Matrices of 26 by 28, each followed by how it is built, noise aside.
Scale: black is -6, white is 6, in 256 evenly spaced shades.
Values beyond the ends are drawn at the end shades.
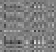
low rank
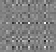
low rank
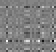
low rank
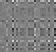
low rank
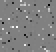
sparse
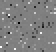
sparse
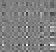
low rank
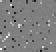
sparse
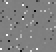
sparse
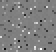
sparse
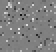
sparse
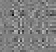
low rank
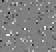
sparse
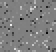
sparse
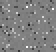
sparse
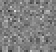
low rank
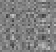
low rank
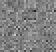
low rank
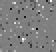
sparse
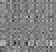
low rank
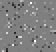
sparse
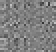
low rank
